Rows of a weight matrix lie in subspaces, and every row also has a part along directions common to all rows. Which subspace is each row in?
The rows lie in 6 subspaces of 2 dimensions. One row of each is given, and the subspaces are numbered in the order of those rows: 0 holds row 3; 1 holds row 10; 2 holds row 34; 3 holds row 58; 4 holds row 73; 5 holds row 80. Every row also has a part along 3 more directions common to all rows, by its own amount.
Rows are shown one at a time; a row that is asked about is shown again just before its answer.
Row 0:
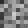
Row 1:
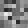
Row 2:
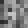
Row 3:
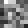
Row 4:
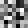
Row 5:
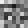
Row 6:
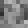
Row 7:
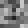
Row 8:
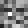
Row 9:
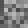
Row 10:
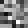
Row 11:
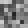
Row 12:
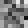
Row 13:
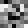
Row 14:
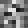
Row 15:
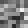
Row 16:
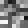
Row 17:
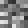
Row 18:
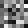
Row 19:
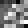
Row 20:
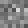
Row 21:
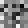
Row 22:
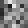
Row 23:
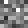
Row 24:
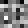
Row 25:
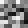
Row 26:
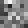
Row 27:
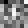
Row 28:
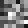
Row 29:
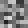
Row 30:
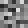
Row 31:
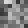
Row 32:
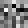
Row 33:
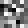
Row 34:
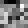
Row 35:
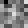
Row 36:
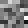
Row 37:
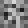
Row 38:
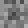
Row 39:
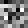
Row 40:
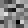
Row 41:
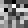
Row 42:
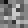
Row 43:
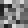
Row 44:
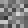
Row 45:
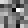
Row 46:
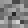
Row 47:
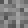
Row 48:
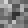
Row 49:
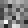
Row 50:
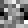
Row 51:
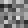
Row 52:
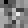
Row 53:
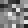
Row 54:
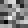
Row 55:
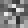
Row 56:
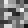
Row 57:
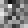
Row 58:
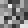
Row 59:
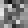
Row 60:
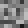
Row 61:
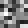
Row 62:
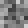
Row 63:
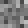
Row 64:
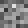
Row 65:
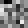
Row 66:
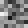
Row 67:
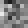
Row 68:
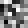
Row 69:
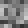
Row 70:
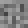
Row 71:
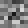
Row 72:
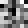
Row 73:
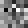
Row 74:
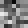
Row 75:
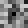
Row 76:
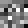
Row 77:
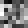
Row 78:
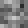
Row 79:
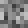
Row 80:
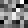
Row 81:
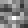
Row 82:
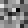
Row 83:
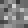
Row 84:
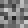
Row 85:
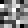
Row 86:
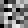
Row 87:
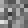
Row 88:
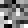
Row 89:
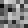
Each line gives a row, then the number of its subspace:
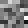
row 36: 2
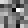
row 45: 1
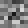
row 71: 5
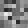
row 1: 1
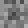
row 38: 5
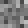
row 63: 5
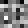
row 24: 5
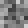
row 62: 5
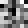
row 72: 0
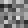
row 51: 3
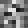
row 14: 5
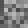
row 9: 4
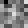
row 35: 0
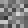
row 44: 4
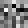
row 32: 4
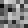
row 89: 0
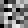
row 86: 1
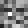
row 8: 1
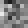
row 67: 3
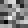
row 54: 1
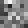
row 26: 3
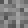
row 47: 1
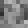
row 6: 3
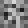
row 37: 5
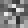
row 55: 3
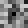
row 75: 0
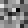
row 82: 2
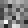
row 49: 3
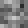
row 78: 2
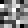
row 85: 1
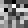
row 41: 4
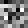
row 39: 0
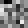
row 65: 5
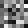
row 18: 0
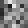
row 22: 3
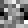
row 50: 3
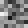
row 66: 4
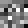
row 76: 4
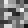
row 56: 0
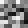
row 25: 2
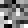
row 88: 0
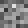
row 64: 4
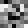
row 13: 2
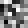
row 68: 5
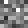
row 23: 1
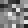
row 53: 2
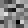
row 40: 5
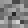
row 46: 5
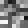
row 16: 2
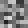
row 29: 1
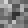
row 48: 0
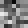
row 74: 0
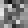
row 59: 3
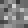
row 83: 5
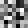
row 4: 1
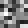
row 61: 4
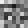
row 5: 1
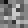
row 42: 0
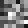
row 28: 2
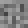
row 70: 4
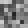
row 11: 5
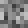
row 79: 3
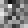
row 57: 3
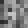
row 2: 4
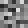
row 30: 1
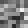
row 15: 2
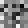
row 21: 4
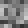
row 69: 3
